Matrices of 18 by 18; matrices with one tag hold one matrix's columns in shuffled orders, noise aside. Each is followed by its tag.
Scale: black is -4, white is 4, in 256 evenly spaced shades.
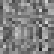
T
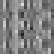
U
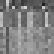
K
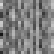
U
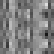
U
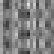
U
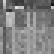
K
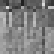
K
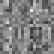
T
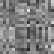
T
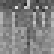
K
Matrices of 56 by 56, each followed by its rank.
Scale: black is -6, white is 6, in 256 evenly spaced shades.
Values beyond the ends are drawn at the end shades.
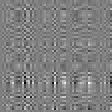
two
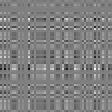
one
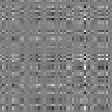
two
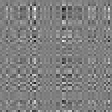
two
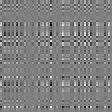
one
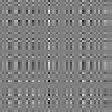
one
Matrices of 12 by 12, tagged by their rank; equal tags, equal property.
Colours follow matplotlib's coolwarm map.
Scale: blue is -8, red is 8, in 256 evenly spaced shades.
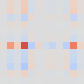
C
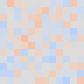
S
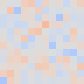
S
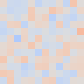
S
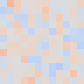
S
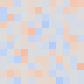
S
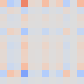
C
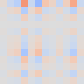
C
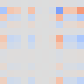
C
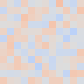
S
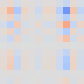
C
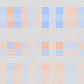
C
